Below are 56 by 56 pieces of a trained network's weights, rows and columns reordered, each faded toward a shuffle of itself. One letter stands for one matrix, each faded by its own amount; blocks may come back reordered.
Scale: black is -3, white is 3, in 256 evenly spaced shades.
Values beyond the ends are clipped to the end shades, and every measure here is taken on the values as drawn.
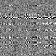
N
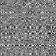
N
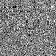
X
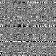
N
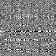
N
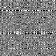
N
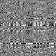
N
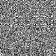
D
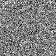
X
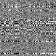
N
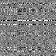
N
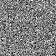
X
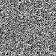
D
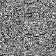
D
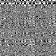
N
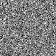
D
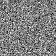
X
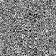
D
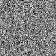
D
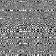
N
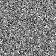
X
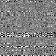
N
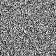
X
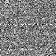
D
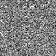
D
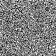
X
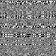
N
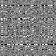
N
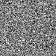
X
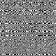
N
